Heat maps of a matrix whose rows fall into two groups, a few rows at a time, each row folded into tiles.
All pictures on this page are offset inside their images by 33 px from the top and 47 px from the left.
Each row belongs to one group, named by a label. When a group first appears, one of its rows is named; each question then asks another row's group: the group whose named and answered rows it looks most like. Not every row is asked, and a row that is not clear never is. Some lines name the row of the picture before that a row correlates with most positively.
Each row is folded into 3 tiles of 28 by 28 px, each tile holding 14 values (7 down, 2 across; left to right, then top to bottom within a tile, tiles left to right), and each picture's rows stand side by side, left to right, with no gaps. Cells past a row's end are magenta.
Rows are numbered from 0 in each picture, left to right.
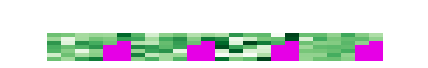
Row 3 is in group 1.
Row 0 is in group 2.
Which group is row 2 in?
2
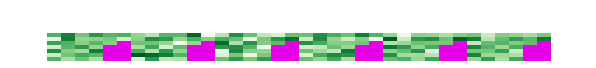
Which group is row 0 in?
1
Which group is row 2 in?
2
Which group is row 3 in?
1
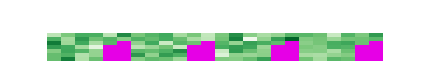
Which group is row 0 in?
2
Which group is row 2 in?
2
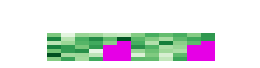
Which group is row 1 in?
2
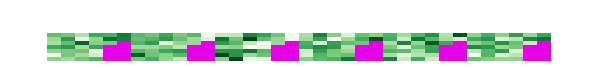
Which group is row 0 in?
2
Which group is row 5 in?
2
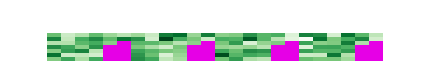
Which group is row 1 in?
2
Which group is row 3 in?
1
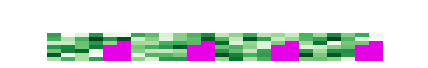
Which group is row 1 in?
2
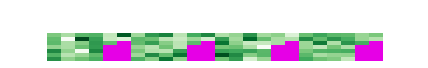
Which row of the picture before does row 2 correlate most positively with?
2
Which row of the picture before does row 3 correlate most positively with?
3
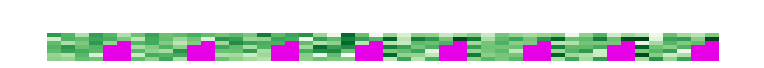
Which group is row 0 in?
1
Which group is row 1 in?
1
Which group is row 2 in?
2
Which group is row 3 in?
1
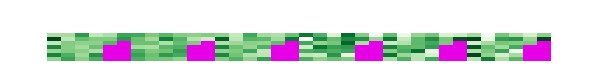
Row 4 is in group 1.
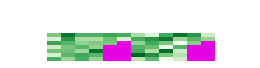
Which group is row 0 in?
1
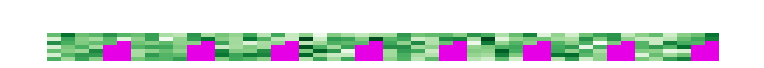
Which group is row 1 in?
2
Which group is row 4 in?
2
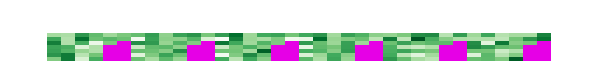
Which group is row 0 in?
2
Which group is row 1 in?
1
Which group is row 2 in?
1
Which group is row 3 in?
1
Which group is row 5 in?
2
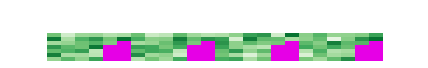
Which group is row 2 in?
2
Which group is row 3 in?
2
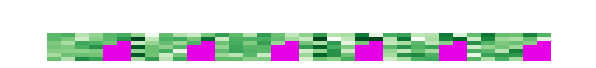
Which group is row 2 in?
1
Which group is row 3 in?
2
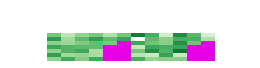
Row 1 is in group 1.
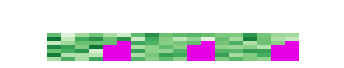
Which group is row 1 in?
1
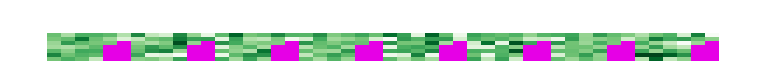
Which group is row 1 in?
1
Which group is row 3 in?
1
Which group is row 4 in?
1
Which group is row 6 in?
1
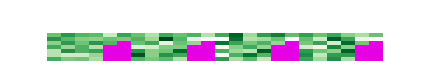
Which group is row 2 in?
1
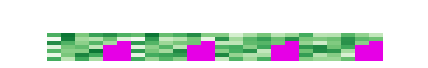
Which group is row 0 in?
1
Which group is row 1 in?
1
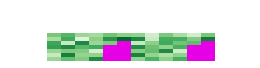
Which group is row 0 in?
2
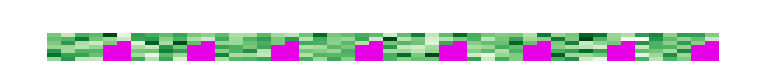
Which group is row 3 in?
1
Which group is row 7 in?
1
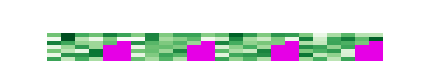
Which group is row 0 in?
1
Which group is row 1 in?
1
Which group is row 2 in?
1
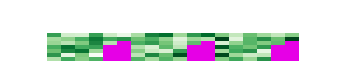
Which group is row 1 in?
1
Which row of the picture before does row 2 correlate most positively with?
3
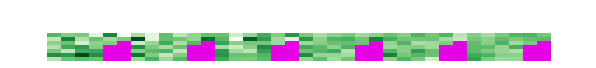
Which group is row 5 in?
2
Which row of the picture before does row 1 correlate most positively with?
2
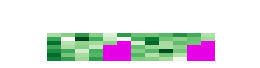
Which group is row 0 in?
2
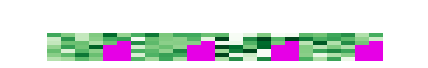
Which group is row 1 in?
1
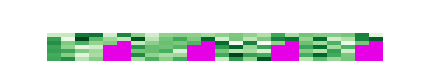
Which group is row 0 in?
2
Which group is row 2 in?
2
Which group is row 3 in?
2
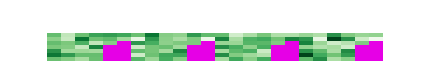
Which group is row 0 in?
2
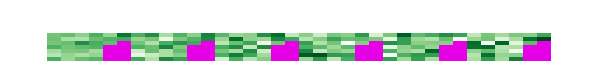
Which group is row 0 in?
2
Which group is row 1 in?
2
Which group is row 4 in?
1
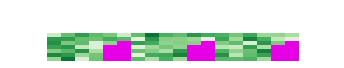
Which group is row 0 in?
2
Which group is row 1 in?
1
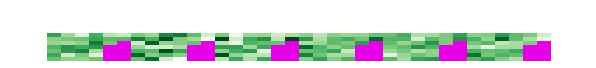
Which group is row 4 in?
2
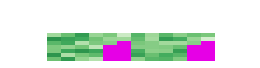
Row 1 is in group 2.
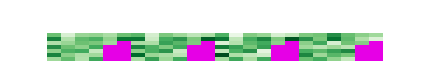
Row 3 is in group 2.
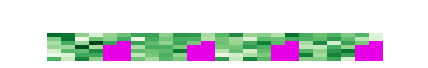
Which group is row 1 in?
1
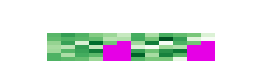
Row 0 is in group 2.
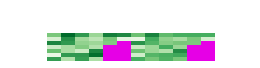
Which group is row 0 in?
1
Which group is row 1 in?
1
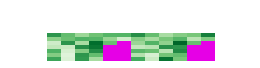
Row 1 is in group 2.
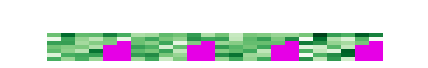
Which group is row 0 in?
1
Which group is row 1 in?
2
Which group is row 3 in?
1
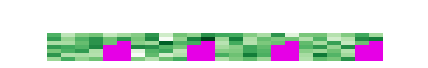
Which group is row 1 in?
2
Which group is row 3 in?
2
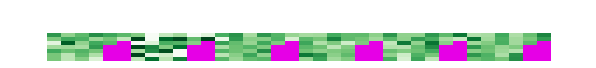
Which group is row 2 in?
1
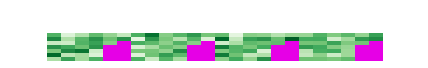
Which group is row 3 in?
2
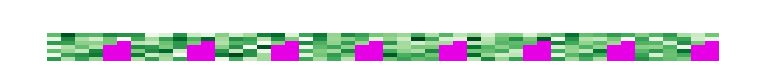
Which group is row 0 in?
1
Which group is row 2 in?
2
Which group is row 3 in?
1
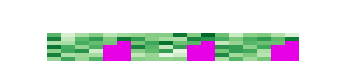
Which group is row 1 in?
2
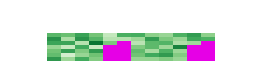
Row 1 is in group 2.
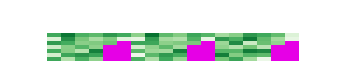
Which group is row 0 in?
1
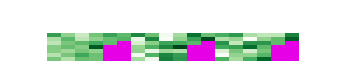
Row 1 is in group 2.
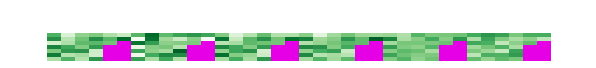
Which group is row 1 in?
1
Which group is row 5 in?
1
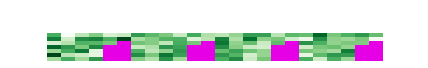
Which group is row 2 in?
2
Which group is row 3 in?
1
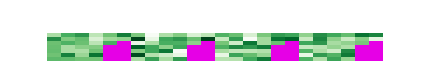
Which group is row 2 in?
2
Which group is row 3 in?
1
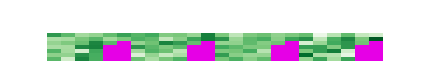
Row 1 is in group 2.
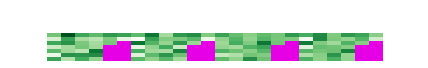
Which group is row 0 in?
1
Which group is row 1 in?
1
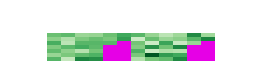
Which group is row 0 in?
2
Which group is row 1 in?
2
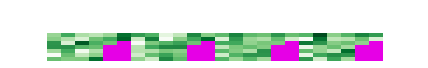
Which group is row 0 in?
2
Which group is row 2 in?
1
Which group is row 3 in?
1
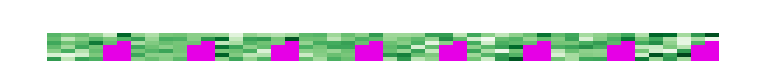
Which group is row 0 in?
2
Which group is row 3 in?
2
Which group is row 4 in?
2
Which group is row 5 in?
2
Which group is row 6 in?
2
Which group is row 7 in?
1
